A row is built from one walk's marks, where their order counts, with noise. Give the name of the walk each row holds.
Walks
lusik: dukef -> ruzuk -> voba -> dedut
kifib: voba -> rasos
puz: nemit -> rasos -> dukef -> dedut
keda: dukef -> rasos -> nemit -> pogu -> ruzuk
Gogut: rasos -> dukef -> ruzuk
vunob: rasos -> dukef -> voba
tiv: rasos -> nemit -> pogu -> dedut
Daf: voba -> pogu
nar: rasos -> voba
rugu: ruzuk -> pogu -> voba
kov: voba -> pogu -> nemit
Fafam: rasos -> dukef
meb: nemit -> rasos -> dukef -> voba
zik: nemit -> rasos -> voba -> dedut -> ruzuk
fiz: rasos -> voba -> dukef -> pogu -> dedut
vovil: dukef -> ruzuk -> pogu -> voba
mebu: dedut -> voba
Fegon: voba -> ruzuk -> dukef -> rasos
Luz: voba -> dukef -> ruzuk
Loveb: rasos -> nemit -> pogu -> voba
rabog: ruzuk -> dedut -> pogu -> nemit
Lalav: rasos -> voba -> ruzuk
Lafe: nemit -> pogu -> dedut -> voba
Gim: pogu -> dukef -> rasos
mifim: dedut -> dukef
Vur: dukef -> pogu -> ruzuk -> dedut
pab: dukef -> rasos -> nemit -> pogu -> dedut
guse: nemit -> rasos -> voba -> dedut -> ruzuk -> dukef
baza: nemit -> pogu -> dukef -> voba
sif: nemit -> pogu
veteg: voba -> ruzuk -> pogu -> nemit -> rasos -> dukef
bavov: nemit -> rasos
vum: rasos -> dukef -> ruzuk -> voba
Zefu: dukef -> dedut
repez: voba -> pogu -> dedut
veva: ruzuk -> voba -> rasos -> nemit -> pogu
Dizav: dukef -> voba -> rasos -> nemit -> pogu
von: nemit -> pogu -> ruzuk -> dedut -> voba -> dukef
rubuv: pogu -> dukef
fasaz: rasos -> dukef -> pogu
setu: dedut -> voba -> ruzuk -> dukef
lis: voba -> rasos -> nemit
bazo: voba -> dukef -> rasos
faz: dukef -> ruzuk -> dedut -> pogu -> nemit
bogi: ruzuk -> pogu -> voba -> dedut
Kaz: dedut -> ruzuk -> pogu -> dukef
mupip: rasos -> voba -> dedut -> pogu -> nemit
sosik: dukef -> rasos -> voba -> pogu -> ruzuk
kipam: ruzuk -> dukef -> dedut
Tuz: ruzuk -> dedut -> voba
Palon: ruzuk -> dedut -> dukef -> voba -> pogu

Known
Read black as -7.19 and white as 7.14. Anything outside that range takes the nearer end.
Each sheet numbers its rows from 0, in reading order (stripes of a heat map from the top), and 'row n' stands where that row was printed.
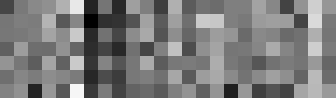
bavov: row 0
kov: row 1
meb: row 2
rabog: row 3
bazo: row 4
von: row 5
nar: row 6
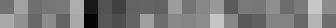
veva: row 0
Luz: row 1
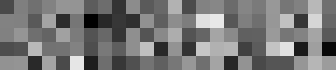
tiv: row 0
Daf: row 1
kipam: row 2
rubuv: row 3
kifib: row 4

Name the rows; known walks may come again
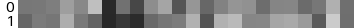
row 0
meb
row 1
Lafe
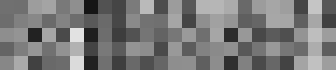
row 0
baza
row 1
Vur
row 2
kifib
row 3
keda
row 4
Lalav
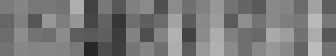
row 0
sosik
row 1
mupip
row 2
Kaz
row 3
von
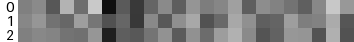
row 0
lis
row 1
kipam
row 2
vovil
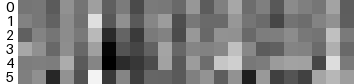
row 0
fiz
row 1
vunob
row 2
Loveb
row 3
Luz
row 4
kov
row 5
nar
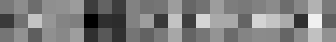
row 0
guse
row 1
sif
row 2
zik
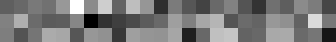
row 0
Fafam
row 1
rugu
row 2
Zefu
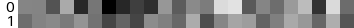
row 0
Daf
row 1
faz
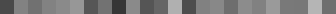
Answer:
tiv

